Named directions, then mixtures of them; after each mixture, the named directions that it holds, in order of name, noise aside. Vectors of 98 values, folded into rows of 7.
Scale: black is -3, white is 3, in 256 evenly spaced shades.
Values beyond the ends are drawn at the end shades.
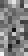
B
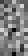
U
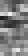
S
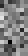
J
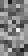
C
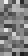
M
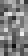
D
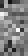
C, J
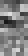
S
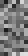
M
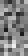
D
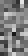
B, D, M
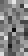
B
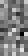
D, U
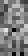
D, M, U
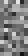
M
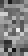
C, J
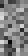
J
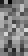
C, J, U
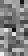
B, M, S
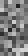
C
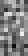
D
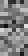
C, M, S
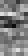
S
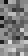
J, M, S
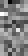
C, J, S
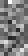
B, C
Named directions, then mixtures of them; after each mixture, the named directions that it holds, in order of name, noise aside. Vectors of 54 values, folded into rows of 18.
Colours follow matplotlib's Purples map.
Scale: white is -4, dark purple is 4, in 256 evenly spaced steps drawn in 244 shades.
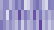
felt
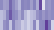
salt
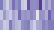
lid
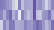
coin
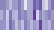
coin, felt, lid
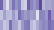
lid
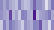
coin, felt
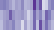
coin, felt, salt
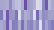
felt, lid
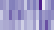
felt, lid, salt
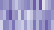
coin, salt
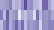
felt, lid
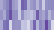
lid, salt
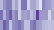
lid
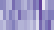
felt, lid, salt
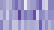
felt, lid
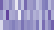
coin, felt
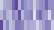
coin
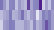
coin, lid, salt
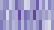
felt, salt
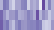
lid, salt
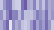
lid, salt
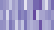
coin, felt, lid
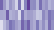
coin, felt, lid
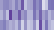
felt, salt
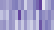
felt, lid, salt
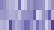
coin, lid, salt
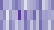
felt, lid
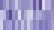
coin, salt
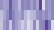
salt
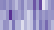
coin, felt, salt
